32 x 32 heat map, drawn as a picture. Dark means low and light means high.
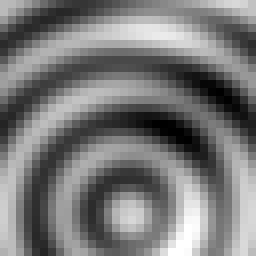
Rings spread out from the bottom middle. The bottom right is the ninth with the highest average. No single row or column stands out from its neighbours. There are no lone odd cells. The middle right is the ninth with the lowest average. No overall slope runs across the table.
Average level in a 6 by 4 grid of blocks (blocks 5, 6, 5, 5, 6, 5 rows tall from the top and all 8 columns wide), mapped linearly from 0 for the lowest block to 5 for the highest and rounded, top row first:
1 3 5 3
3 2 2 2
2 3 1 0
3 2 1 2
3 2 3 4
2 2 5 5
